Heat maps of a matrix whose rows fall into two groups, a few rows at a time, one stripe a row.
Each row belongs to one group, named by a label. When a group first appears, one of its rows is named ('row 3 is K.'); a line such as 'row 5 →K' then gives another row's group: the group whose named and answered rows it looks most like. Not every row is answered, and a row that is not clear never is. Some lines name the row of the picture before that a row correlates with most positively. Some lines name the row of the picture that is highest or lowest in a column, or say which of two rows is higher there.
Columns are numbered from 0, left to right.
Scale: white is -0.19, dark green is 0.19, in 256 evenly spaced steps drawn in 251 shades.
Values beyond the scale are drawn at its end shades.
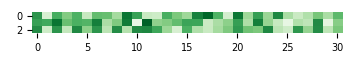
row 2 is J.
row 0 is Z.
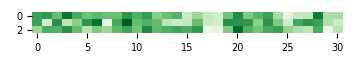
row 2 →J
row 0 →J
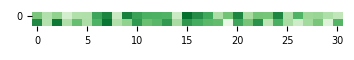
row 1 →Z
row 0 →Z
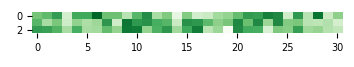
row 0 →J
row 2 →Z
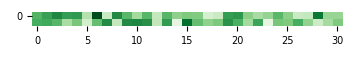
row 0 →J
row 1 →Z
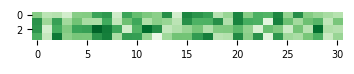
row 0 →Z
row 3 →Z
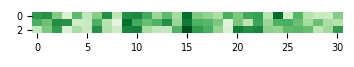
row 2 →Z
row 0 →Z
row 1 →Z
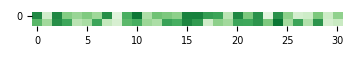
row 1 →Z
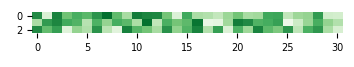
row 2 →Z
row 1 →J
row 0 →J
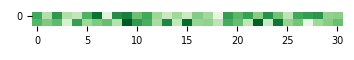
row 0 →J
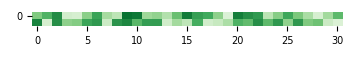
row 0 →Z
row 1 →J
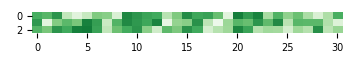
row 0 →Z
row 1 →J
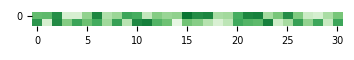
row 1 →J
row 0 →Z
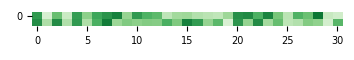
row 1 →Z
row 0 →J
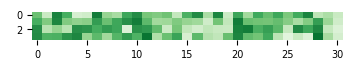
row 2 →J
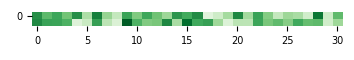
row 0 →J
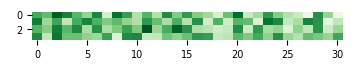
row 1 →J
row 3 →Z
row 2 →J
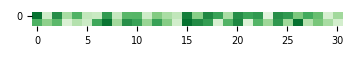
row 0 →Z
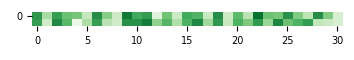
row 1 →Z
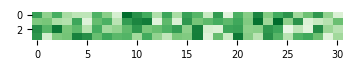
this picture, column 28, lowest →1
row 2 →J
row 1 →Z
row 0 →Z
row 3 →J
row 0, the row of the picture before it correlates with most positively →0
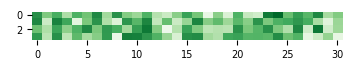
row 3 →Z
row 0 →J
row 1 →Z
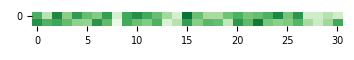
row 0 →Z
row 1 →Z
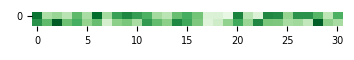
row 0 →J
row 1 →J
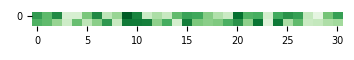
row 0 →Z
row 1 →Z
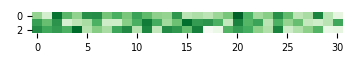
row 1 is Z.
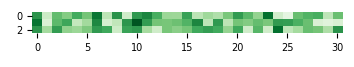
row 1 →Z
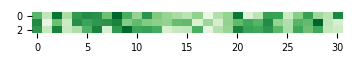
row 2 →J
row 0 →J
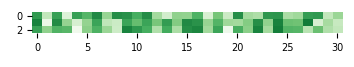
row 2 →Z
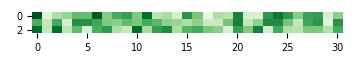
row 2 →Z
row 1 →J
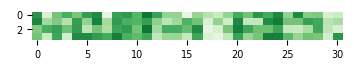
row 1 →J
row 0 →J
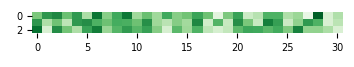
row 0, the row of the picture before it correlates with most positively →2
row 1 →J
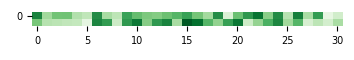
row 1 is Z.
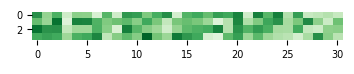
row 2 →Z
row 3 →J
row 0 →Z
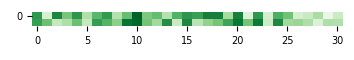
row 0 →Z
